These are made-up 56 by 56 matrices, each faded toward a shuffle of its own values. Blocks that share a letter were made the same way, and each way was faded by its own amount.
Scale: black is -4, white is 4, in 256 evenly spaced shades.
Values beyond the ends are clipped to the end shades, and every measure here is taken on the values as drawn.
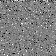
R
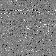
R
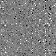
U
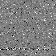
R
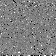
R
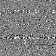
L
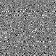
L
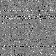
L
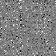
U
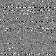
L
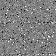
R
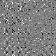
U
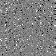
U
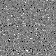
R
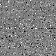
R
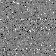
R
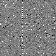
U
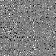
U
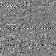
L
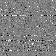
L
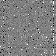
U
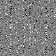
U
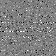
R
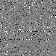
R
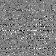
L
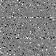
R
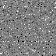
R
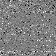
R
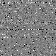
R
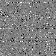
R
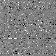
R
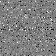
R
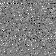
R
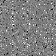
U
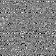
L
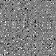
U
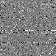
L
